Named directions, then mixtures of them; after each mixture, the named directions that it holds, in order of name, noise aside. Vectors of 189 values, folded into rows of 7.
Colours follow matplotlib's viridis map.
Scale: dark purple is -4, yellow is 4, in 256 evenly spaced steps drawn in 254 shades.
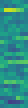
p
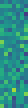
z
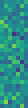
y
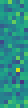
p, y, z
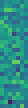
p, y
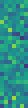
y, z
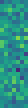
p, y, z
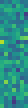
p, z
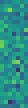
p, y, z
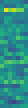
p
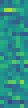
p, y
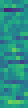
p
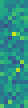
y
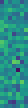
p, y, z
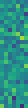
y, z
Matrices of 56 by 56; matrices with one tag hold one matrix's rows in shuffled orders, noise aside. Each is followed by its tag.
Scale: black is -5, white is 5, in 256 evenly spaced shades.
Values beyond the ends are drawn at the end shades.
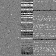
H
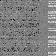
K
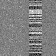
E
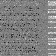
K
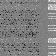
K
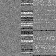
H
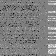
K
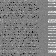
K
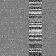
E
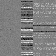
H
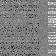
K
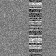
E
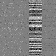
E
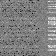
K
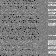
K
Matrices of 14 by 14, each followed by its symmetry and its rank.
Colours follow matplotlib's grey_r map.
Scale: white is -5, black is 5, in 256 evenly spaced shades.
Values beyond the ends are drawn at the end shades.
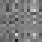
neither, rank three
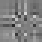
antisymmetric, rank two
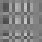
neither, rank one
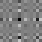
symmetric, rank one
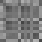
symmetric, rank two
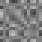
antisymmetric, rank two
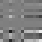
neither, rank one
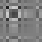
symmetric, rank one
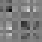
symmetric, rank two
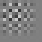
symmetric, rank one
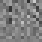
neither, rank three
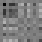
symmetric, rank two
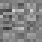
neither, rank three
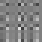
neither, rank one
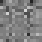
neither, rank three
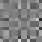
antisymmetric, rank two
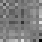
symmetric, rank two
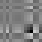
symmetric, rank one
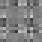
antisymmetric, rank two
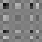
symmetric, rank one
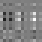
neither, rank one
